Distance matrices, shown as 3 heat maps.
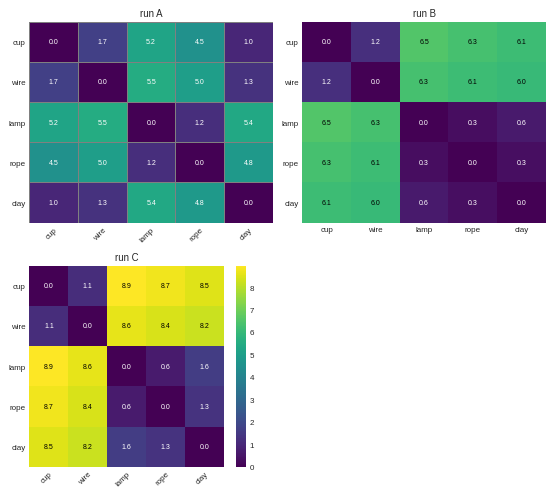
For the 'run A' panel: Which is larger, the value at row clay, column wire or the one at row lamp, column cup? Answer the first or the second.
the second
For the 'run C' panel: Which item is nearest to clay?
rope
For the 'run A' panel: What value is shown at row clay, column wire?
1.3
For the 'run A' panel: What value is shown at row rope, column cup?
4.5
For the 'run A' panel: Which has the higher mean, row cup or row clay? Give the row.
clay
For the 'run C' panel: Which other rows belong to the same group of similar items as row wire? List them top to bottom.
cup
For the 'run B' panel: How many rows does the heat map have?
5
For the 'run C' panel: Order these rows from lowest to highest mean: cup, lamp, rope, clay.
rope, clay, lamp, cup
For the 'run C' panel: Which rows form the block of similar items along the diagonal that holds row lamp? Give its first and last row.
lamp to clay
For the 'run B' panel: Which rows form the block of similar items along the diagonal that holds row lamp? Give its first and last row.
lamp to clay
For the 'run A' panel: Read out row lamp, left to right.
5.2 5.5 0.0 1.2 5.4
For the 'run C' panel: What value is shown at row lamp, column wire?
8.6
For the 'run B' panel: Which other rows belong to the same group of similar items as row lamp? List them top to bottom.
rope, clay
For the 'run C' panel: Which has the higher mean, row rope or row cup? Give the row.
cup
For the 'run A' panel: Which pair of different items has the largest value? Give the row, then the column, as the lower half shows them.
lamp, wire
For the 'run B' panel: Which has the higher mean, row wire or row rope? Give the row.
wire
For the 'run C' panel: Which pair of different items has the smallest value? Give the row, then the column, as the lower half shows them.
rope, lamp
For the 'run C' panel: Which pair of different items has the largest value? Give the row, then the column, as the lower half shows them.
lamp, cup
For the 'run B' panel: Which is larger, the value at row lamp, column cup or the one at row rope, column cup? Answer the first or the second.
the first
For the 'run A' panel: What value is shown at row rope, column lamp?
1.2
